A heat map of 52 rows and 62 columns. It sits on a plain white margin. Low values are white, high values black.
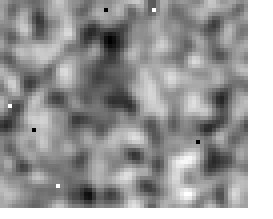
The texture is blotchy. No row or column stands out. Six lone cells stand out: three far higher and three far lower than their neighbours. No seam splits the table.
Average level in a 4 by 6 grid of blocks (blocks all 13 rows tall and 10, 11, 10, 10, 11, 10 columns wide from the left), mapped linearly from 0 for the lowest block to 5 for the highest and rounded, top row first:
2 2 4 2 2 2 / 2 2 5 1 1 3 / 2 2 3 2 2 3 / 2 3 3 2 0 2
